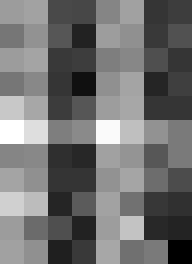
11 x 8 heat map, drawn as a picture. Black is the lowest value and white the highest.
The middle left is the ninth with the highest average. Values change most from cell to cell in the centre. Stripes running up and down repeat 2 times from left to right. Row 6 differs from the rows beside it.
